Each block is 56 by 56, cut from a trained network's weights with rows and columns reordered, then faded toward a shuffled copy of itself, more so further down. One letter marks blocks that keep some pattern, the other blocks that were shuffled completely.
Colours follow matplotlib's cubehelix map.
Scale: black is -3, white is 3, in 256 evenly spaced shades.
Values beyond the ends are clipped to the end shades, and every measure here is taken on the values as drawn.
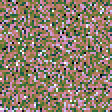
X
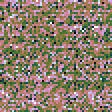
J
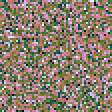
X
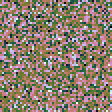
J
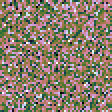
J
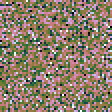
X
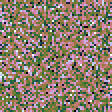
X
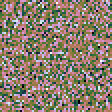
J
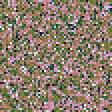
X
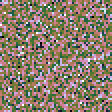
X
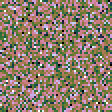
X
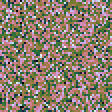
X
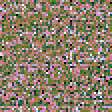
J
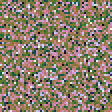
X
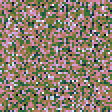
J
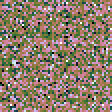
J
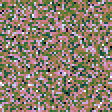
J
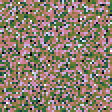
X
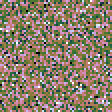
X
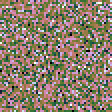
X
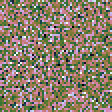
X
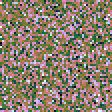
X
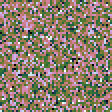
J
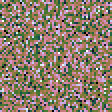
X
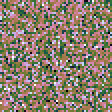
X
